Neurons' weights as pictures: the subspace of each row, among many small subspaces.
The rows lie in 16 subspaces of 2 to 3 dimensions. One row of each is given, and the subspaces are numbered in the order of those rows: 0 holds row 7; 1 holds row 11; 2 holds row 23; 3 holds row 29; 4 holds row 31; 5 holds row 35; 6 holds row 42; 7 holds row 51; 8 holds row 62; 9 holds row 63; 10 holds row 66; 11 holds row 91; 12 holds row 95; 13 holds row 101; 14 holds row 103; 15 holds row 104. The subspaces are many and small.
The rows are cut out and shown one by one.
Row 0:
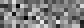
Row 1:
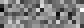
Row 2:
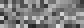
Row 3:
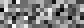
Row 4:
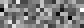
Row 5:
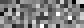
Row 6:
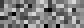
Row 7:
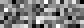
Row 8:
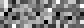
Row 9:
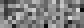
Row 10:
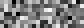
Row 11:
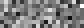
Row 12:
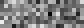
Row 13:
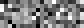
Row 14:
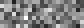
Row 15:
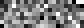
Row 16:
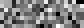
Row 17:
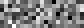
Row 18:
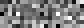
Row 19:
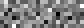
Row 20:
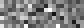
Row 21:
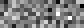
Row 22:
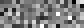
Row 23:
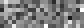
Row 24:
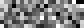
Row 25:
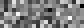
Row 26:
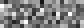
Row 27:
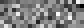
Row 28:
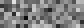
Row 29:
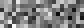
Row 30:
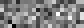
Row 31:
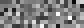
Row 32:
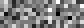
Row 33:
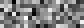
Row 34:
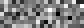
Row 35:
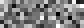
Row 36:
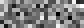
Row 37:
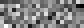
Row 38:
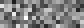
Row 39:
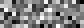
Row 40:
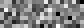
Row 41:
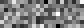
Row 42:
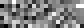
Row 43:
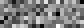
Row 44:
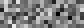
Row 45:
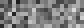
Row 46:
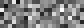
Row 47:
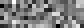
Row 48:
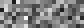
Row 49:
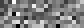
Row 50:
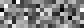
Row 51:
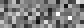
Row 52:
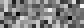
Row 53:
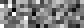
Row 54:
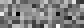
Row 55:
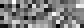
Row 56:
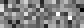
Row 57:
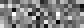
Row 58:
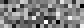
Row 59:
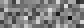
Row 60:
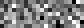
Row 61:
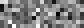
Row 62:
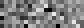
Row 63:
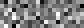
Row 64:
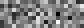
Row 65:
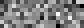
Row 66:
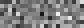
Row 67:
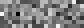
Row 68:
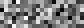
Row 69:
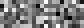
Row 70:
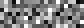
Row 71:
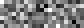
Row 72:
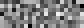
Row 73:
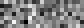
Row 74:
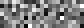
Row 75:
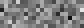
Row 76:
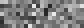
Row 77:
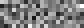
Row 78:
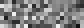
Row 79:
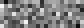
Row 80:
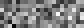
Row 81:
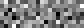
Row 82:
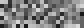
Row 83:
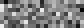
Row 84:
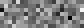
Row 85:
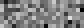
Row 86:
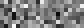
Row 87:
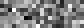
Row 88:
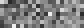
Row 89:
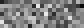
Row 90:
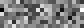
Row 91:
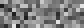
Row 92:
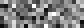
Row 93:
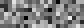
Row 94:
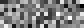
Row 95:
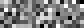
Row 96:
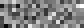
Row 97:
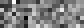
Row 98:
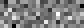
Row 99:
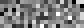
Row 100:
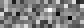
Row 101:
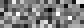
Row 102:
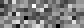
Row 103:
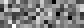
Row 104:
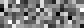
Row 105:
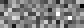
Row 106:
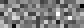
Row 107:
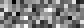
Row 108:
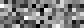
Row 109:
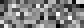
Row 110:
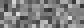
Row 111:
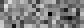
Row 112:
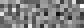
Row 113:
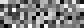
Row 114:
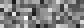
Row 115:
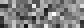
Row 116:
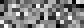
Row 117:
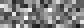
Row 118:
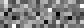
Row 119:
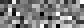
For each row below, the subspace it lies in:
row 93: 11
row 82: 0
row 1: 2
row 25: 1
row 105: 11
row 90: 2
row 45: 3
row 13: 3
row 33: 7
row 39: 12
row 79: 2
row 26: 2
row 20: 8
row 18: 10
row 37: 6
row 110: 1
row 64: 7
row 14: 13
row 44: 14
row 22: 4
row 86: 9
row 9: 2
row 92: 8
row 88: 0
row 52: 1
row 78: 12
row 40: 12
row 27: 6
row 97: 14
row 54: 10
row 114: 7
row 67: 10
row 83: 2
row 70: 7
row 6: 8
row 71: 8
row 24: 5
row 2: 0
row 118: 9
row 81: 9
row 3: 14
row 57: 7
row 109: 5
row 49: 10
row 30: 3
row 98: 9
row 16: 6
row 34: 13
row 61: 3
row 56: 15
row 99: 4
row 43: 0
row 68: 14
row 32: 11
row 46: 15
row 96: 6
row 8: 9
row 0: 1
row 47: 6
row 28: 13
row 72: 4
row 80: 3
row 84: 15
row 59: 7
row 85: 2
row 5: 4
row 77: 12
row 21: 11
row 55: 6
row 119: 10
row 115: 8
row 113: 12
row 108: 10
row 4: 15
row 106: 11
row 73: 2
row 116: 5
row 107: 13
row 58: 1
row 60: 8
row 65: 5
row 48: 14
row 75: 15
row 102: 10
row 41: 0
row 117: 11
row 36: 5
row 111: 0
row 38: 13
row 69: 0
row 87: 10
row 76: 8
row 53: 3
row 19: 9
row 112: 4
